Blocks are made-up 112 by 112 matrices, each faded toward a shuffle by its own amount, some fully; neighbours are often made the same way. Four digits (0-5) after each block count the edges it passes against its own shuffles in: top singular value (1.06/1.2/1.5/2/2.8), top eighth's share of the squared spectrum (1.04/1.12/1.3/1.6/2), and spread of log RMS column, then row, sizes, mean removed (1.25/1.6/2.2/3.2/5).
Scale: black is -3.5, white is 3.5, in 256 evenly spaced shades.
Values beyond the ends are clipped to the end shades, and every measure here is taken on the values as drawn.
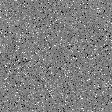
2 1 0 0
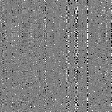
5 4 3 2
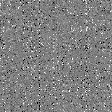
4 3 2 1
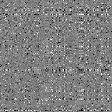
5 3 2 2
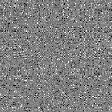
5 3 2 2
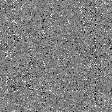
2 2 2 0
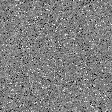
0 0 0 0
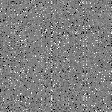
4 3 2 0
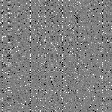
5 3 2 2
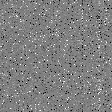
3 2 0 0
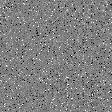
3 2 1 0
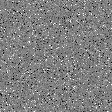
2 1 0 0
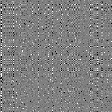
5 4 3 3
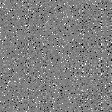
4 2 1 1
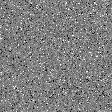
2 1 0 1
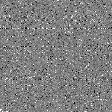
4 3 1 2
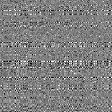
5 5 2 4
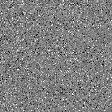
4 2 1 1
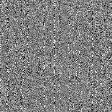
1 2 4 0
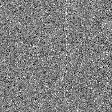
0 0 2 0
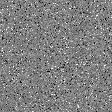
0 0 0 0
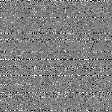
4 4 0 4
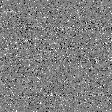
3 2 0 2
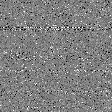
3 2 0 2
